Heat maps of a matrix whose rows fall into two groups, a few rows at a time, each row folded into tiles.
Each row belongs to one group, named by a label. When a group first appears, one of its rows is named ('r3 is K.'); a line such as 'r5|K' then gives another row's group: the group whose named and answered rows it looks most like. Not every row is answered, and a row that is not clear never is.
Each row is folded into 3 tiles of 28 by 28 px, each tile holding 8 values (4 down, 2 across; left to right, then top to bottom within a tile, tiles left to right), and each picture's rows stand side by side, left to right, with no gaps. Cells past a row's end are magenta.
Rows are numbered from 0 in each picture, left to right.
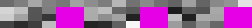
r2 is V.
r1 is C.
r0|C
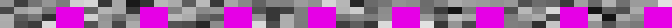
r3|V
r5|V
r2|C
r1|C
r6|C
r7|V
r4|C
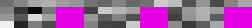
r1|C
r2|C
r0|V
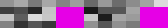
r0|V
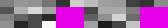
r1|C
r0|C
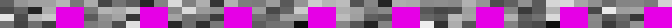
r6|V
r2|C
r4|C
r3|V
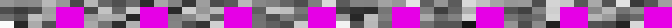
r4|V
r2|C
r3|C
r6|V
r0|V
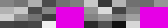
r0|C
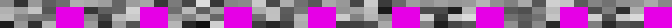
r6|V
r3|C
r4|C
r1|V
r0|C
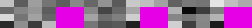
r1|V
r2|V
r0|C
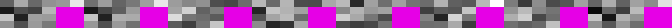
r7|V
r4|C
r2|C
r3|C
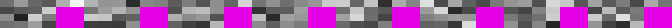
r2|C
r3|V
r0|V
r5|C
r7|C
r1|C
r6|V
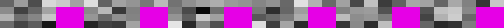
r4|C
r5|C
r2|V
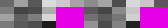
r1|V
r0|V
